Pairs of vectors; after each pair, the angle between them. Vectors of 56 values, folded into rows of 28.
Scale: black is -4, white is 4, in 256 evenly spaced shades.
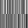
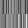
nearly opposite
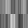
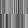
partly aligned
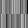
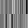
partly aligned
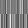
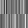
orthogonal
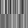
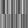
nearly opposite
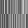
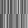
orthogonal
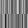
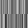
nearly parallel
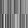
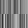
nearly parallel
